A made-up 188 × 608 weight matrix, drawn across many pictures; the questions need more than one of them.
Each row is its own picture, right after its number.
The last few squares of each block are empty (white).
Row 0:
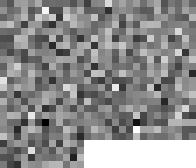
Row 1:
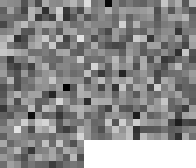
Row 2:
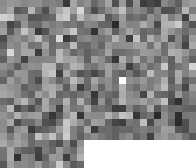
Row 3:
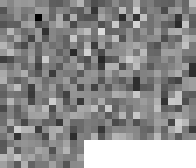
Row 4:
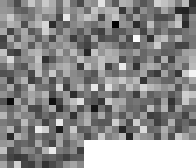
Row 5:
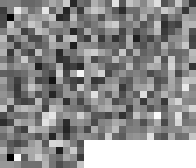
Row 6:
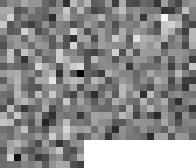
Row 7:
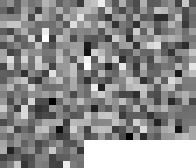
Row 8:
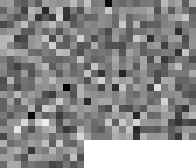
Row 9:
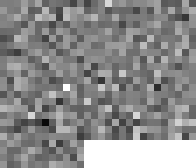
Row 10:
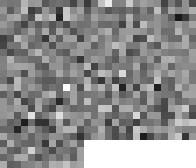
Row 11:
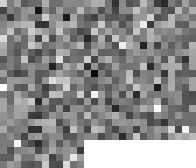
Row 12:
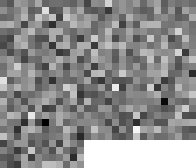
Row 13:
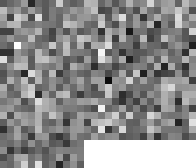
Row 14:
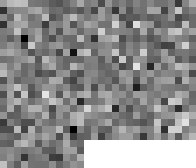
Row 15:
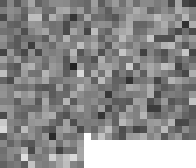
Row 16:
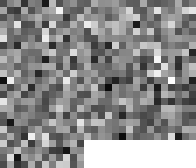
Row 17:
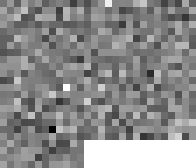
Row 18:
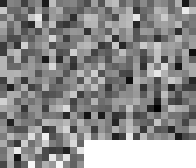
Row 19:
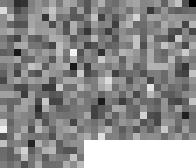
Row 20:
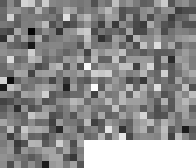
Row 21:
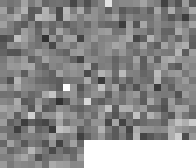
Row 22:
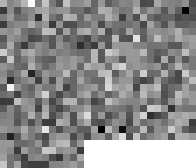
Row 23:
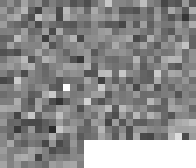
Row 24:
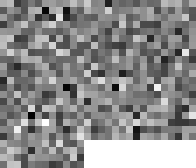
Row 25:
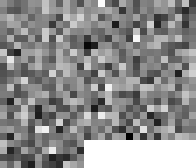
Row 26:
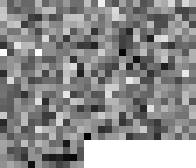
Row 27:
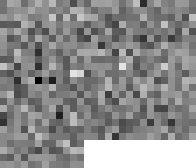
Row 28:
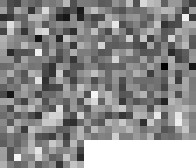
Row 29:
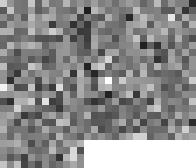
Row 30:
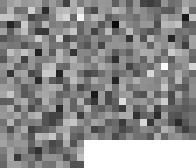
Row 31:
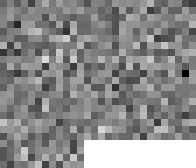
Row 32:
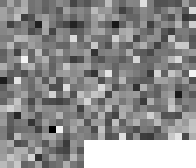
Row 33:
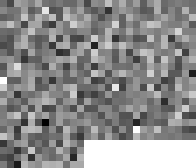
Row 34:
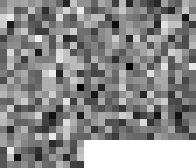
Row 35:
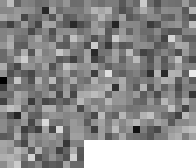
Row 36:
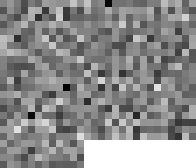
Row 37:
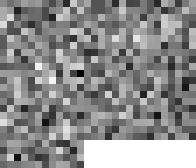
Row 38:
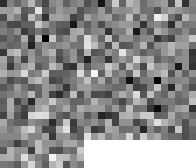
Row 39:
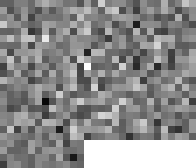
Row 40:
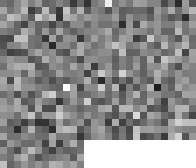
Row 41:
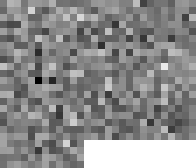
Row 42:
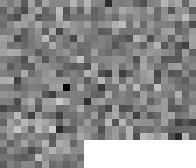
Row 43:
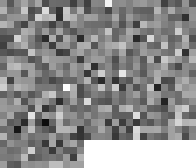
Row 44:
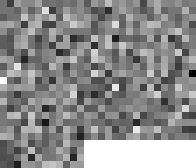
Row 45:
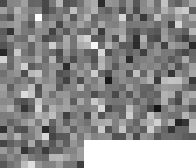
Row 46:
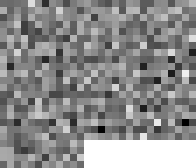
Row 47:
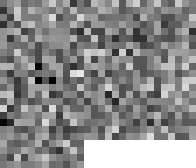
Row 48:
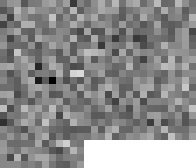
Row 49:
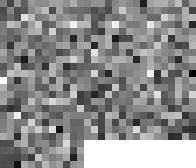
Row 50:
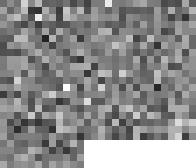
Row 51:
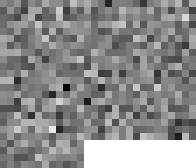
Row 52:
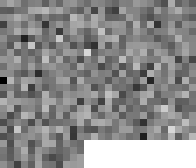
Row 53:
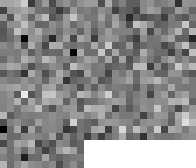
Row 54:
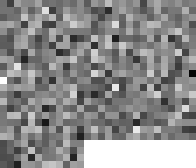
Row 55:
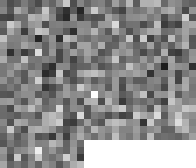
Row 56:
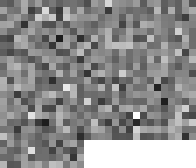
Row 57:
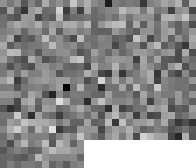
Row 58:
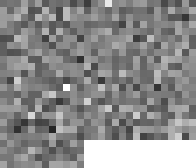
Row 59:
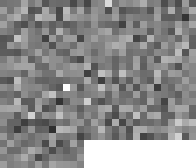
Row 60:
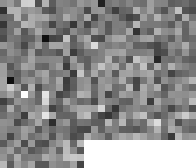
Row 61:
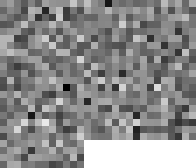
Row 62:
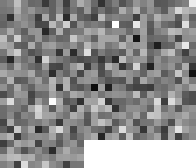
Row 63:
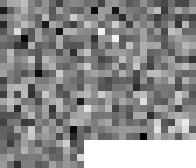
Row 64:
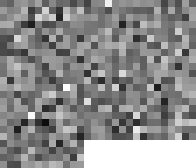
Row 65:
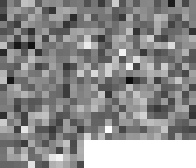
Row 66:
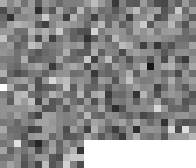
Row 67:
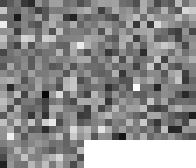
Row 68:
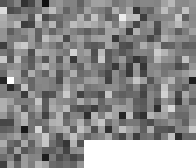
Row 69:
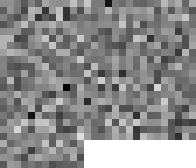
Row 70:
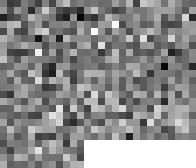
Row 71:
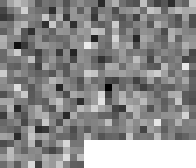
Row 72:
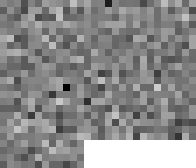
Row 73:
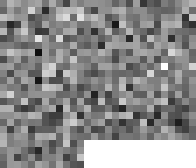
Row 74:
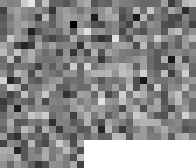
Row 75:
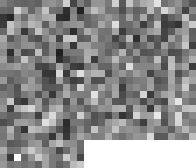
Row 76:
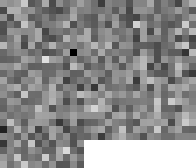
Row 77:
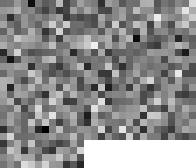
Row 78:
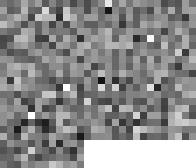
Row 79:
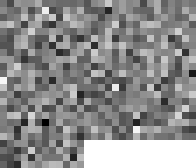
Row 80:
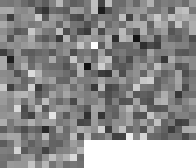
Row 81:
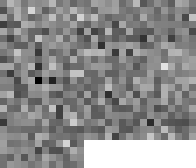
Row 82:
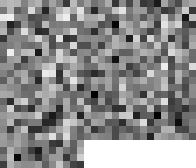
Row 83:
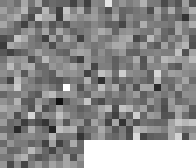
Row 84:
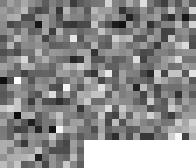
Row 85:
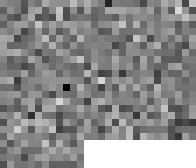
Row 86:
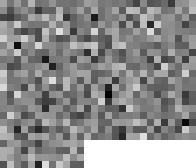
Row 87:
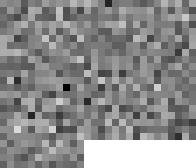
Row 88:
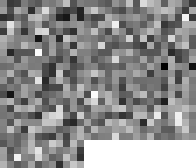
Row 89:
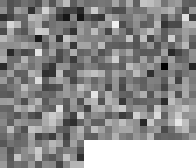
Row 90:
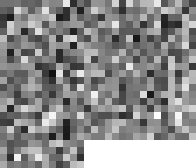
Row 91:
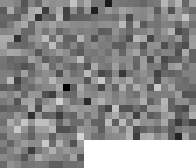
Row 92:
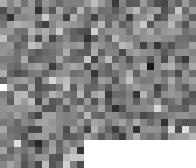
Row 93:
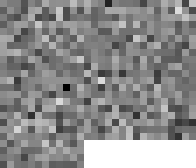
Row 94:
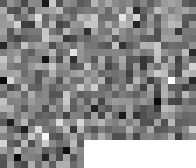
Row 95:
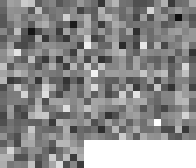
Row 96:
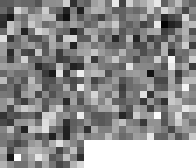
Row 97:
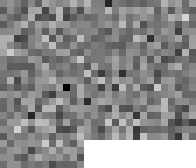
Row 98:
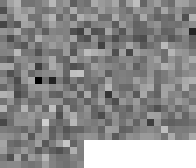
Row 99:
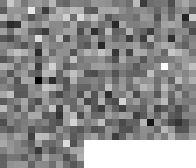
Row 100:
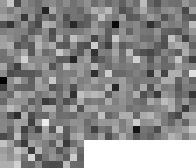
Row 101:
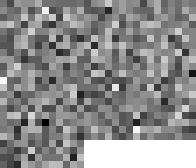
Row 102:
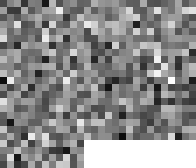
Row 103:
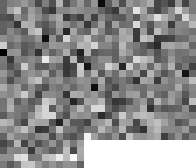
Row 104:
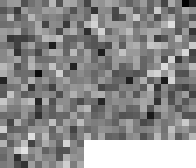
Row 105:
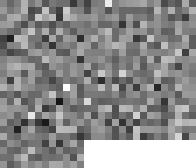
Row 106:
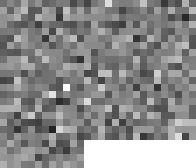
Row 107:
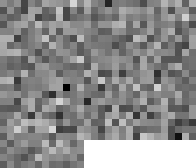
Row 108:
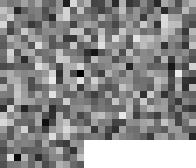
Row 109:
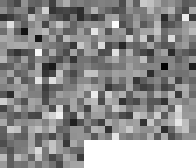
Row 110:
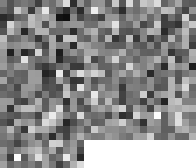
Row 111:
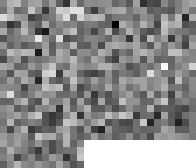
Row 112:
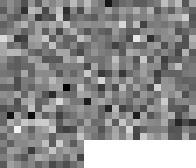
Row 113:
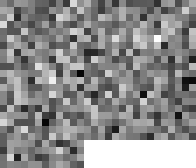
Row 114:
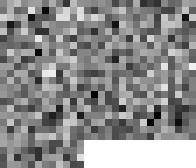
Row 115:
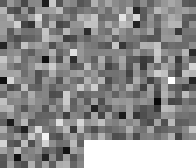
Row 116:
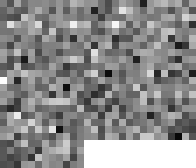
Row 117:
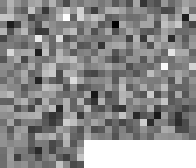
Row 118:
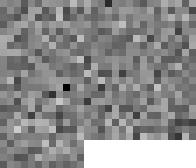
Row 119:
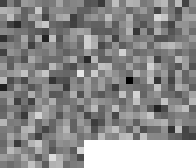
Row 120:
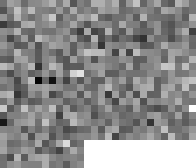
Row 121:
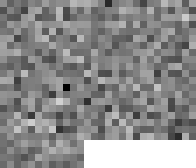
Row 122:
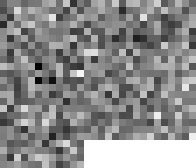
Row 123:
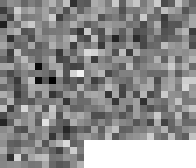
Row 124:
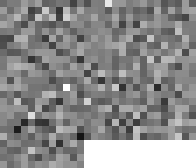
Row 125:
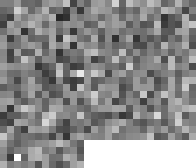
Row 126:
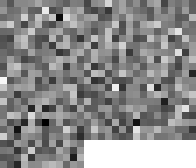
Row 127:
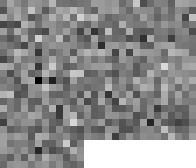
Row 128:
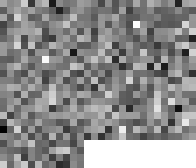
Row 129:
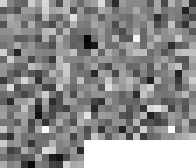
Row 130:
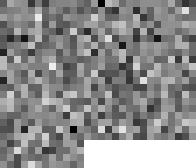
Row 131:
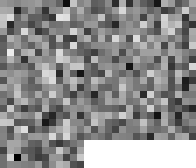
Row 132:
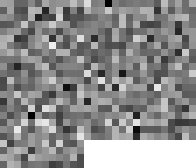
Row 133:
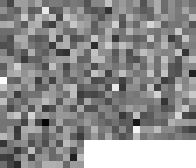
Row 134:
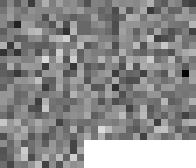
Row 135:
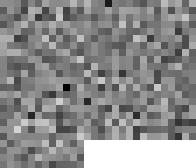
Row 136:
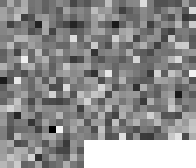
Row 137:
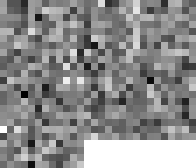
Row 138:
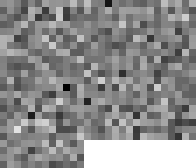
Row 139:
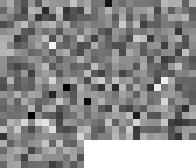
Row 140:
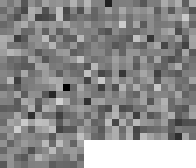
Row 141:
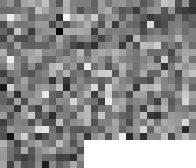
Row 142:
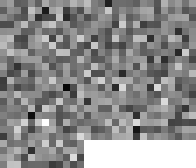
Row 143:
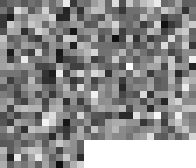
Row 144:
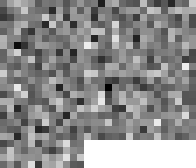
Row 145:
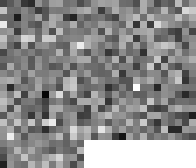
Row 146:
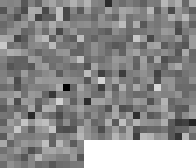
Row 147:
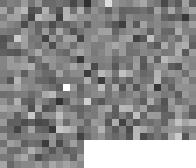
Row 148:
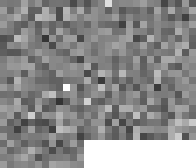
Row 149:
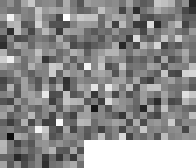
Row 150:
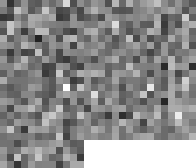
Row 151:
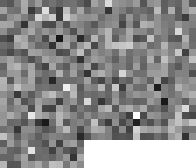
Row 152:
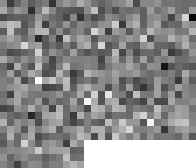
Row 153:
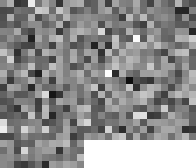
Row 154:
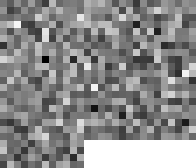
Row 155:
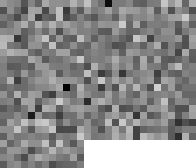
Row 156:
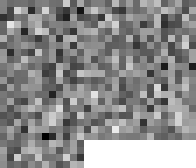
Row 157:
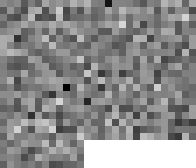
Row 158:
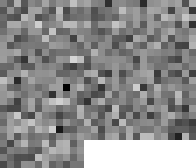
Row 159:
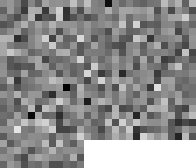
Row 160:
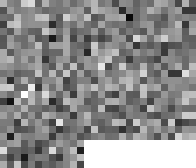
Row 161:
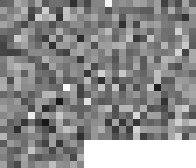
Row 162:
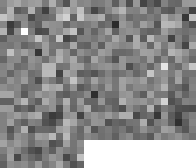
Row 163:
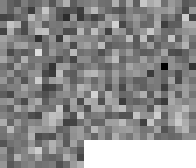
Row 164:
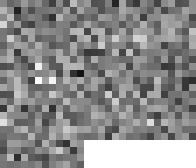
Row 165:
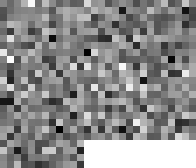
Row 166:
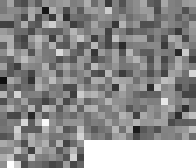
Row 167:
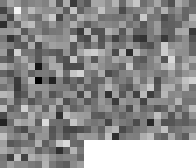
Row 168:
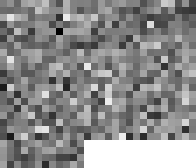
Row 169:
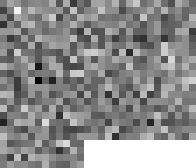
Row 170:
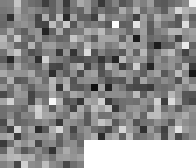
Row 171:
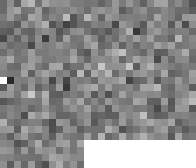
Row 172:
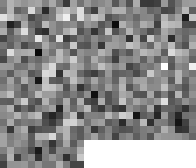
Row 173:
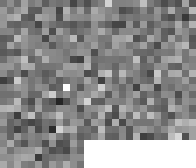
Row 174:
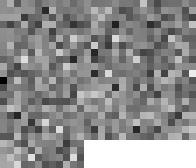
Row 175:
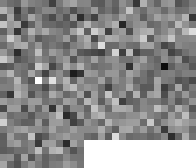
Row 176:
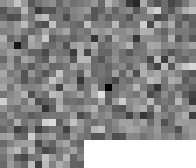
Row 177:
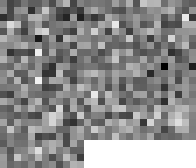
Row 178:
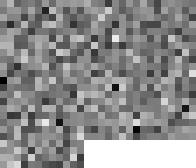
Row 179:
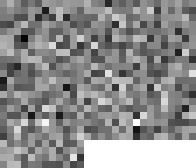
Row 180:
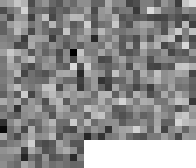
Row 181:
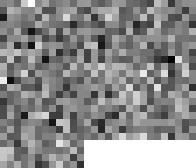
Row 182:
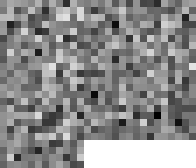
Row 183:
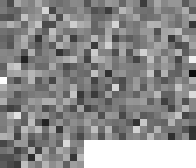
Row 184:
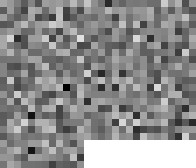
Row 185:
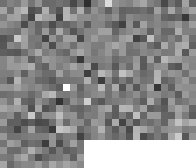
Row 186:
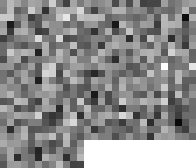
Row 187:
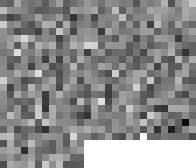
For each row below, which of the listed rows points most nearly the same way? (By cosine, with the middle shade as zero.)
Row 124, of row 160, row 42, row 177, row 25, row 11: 177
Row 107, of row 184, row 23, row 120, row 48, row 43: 184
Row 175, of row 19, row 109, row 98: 109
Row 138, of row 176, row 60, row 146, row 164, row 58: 146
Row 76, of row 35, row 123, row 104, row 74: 74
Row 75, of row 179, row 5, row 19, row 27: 5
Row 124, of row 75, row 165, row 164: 75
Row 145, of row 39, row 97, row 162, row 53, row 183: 39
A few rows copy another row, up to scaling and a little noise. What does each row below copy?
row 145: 67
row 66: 92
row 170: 62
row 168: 141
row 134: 31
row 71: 144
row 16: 102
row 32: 136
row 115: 94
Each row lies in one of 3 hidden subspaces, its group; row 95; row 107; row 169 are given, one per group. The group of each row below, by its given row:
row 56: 107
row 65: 95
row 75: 169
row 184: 107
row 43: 107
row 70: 169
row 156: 169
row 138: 107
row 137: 95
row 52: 95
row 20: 95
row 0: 107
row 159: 107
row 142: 107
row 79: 107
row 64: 107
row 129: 95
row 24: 107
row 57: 107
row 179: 107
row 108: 169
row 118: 107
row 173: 107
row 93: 107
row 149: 95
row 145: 95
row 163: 169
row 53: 95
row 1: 107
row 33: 107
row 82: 169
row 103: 95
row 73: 169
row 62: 95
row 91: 107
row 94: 95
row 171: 95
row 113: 169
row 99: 169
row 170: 95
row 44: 107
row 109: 169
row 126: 107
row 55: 169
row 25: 95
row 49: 107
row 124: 107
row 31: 95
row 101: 107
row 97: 107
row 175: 169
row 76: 95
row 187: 95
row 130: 95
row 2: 169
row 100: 107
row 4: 95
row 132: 107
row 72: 107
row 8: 107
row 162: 169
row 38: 95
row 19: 95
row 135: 107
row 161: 107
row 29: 95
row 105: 107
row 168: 95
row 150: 169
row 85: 107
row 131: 169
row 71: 95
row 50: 107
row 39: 95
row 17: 107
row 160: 95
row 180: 95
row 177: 169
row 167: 169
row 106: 107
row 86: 95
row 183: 107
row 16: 95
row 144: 95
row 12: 107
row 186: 169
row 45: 95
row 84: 107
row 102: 95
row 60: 95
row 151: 107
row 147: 107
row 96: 169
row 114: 169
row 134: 95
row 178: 107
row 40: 107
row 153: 95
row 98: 169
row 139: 107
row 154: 95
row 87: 107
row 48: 169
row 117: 169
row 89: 169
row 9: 107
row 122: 169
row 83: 107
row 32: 107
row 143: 169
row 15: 95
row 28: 169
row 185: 107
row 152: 169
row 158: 107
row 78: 107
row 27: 169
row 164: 169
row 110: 169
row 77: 95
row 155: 107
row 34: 169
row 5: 169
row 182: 169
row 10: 107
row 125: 169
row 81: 169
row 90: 169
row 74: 95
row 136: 107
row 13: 95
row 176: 95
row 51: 107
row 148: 107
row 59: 107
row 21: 107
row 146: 107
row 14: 95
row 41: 169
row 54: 107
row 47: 169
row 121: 107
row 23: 107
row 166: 107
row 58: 107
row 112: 107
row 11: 95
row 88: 169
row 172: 169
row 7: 95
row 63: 95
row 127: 169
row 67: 95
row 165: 95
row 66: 95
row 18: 95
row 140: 107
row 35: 107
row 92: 95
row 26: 95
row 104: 95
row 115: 95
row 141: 95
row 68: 95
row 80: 95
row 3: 95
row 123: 169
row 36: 107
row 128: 95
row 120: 169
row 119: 95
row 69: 107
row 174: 107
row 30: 169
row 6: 169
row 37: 169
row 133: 107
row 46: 95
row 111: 169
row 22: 95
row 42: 107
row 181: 95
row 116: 107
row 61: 107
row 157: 107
